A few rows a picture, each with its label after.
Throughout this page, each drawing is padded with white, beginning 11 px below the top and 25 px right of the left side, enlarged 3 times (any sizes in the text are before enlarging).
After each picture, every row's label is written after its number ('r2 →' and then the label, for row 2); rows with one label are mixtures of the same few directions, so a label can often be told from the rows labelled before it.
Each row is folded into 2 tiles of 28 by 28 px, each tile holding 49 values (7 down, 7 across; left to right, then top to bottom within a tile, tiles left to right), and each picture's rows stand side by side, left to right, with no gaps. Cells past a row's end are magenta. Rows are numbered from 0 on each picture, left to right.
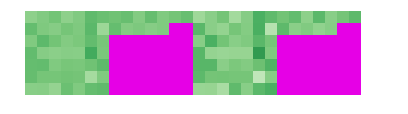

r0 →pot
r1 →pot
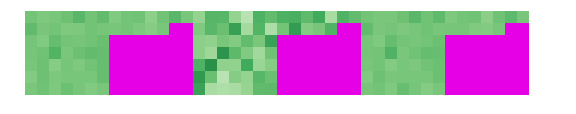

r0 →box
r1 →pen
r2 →box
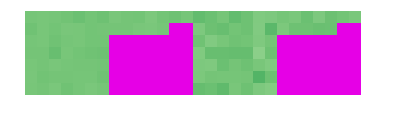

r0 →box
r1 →pot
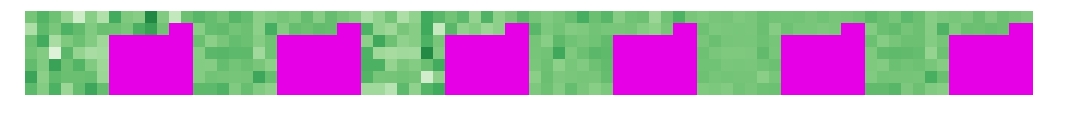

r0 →box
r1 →pot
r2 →pot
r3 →box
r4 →pot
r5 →pot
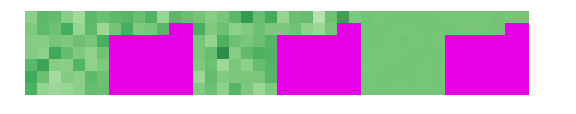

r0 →pen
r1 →box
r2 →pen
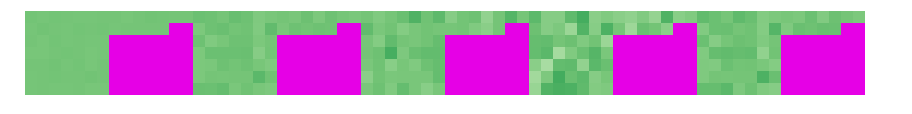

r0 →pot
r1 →pot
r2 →box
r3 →pen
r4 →pot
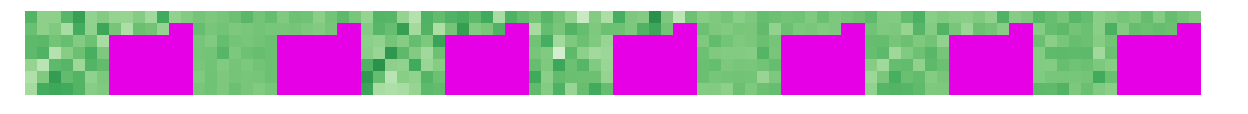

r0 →pen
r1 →box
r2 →pen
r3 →box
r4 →pot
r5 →pen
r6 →pot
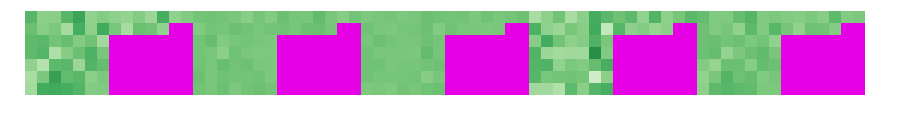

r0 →pen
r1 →box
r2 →pot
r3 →pot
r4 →pen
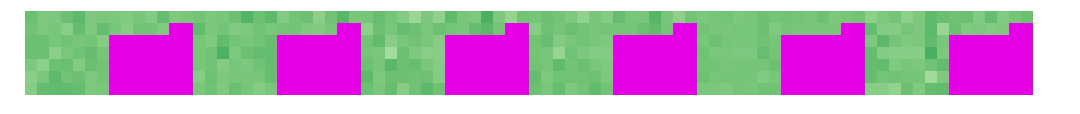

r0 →pen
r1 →box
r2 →box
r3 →box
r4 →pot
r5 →pot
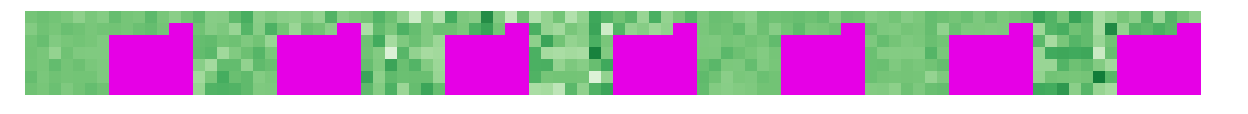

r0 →box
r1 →pen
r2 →box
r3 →pot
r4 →pen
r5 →pot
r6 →pot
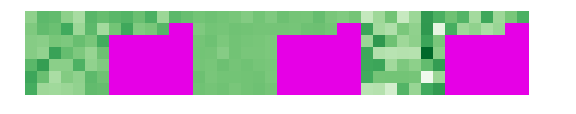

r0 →pen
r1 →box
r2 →pot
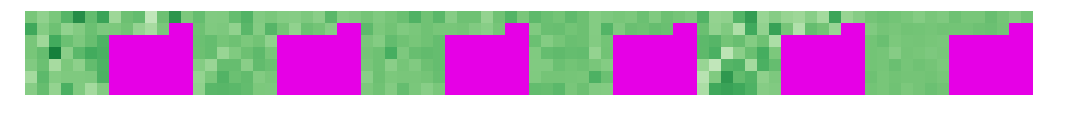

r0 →box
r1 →pen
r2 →box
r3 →pot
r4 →pen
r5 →box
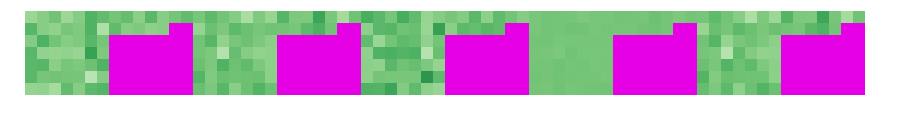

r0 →pot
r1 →box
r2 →pot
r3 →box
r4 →box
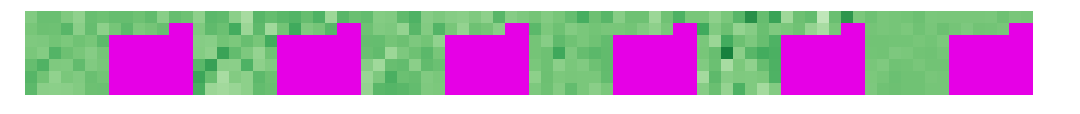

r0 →pen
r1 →pen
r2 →pen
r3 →box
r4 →box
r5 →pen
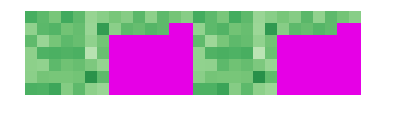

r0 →pot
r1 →pot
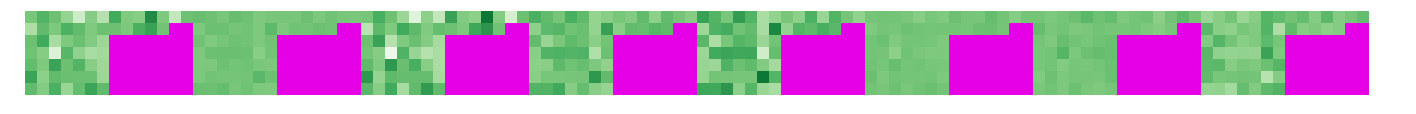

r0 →box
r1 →pot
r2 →box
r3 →pot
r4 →pot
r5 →box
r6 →box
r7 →pot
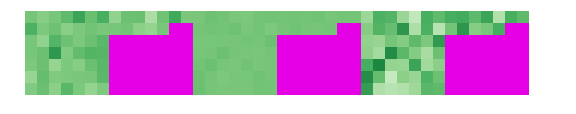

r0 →box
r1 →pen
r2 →pen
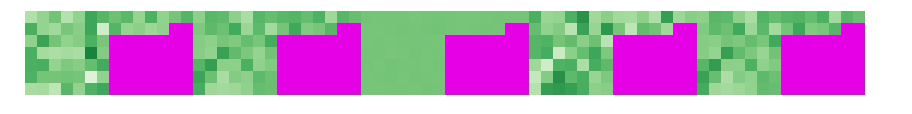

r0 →pot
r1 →pen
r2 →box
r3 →pen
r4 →pen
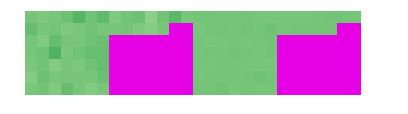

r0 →box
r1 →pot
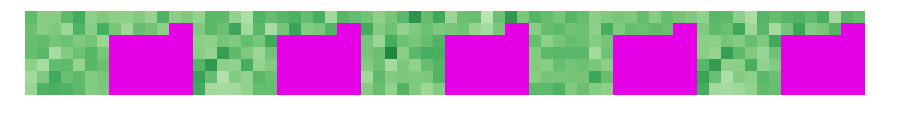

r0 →pen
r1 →pen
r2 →box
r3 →pot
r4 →pen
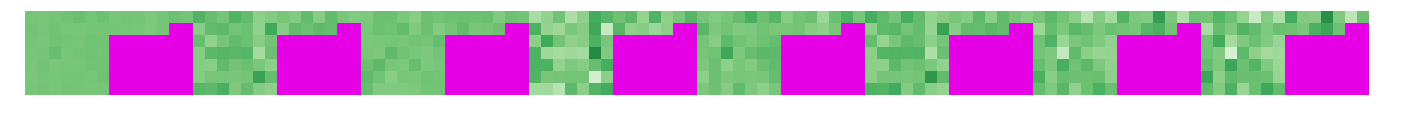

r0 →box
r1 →pot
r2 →pen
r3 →pot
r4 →box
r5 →pot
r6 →box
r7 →box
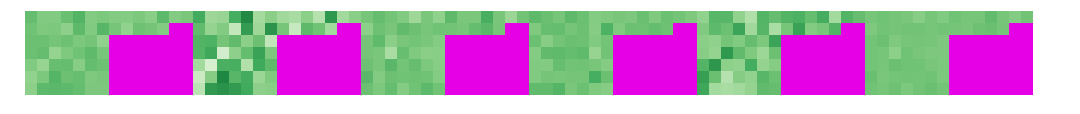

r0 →pen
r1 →pen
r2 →box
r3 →pot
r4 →pen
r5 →box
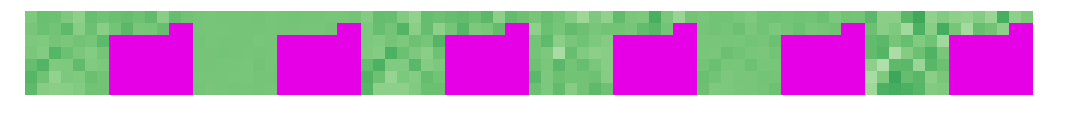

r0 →pen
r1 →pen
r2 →pen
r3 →box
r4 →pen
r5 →pen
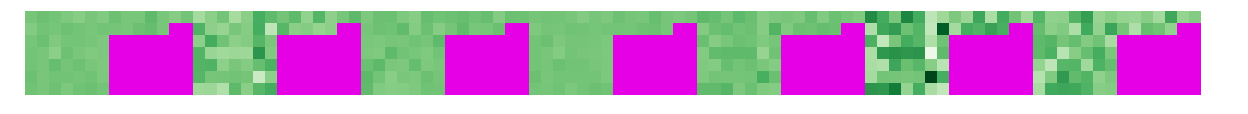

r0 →box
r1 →pot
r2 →pen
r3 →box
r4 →pot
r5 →pot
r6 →pen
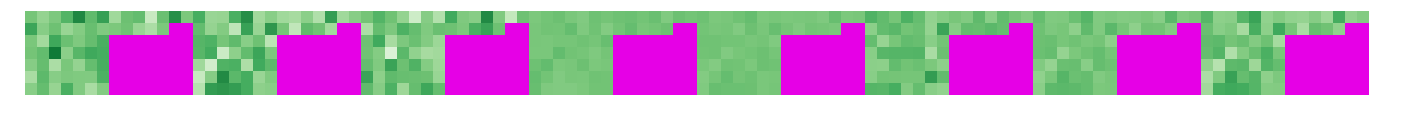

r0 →box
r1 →pen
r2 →box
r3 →pen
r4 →pen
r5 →pot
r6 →pen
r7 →pen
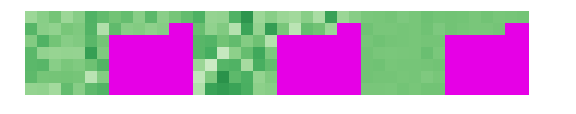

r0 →pot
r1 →pen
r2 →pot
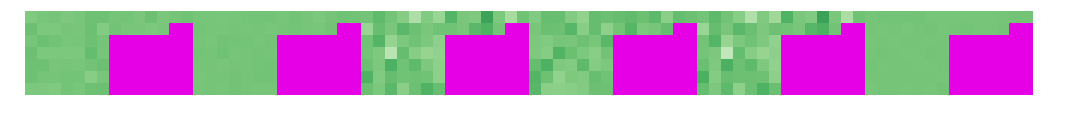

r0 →pot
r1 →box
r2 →box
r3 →pen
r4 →box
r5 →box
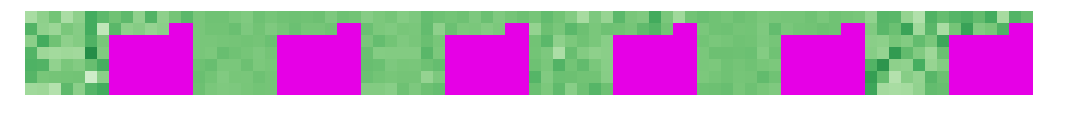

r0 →pot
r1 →pen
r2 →pot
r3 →box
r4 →pot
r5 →pen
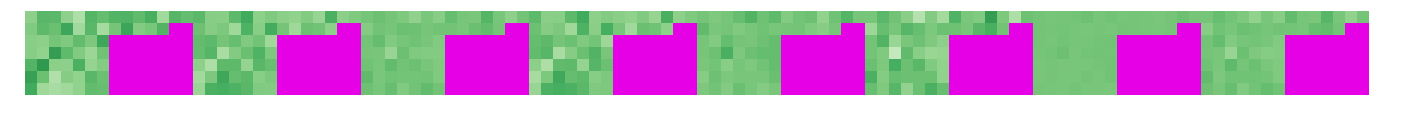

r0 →pen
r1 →pen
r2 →box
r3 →pen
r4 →box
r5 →box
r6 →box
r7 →box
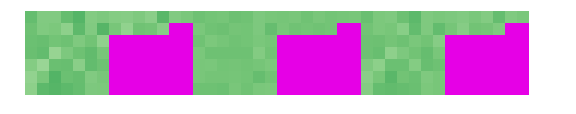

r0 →pen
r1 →pot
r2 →pen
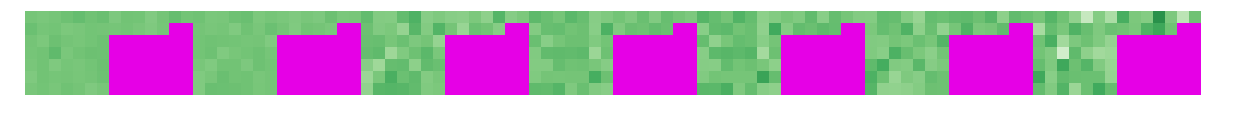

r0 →box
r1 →pen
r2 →pen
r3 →pot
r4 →pot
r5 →pen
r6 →box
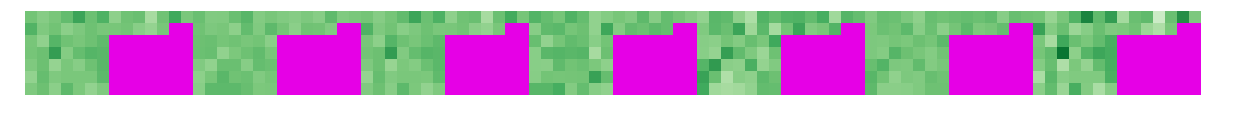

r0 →box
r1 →pen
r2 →box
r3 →pot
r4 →pen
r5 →pen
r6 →box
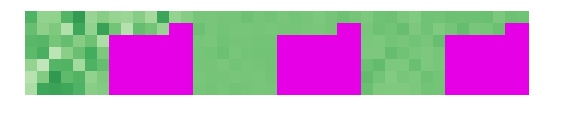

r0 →pen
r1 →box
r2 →pen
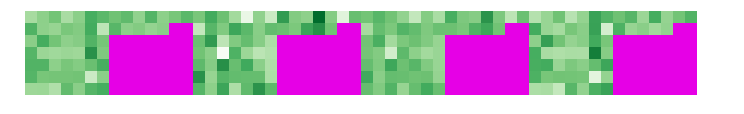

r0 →pot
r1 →box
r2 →box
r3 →pot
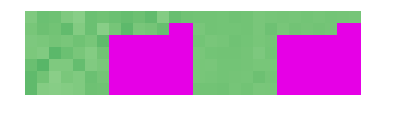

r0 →pen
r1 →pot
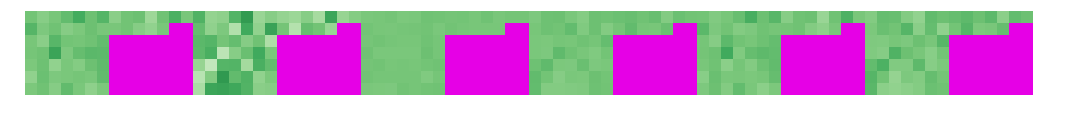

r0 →box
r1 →pen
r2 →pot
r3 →pen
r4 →box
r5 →pen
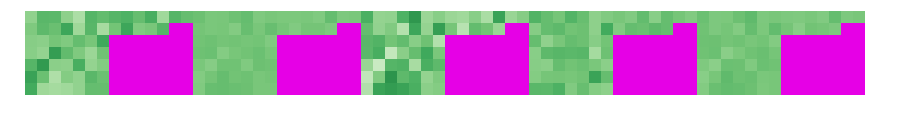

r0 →pen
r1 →pen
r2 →pen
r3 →pot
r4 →pen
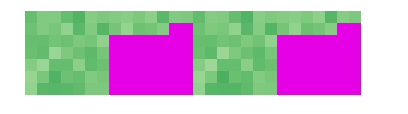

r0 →pen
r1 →pen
